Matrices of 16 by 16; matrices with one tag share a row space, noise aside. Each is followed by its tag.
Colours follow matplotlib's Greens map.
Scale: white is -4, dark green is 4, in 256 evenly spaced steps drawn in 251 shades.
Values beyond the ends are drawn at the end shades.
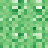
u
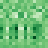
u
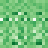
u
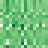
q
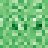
u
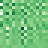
q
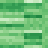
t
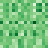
u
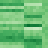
t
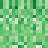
u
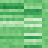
t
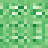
u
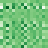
q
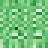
u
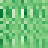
q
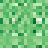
u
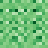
u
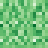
u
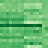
t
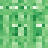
u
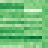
t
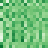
q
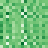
q
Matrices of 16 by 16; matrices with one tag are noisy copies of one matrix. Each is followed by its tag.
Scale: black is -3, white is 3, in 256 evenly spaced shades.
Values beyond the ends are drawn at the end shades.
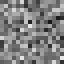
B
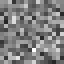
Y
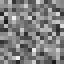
Y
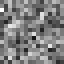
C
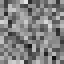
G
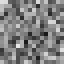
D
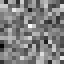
B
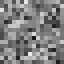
C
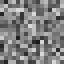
B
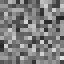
B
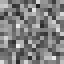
D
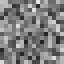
D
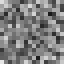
D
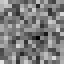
D
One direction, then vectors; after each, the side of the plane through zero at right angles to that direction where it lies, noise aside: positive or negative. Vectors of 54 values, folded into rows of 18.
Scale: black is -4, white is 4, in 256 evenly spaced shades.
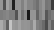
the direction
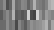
negative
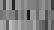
positive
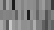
positive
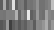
negative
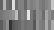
negative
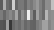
negative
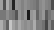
positive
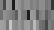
positive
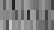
positive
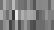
negative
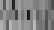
positive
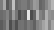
negative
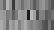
positive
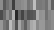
positive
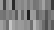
positive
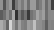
positive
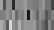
positive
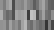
positive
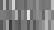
negative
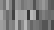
positive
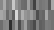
negative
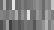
negative
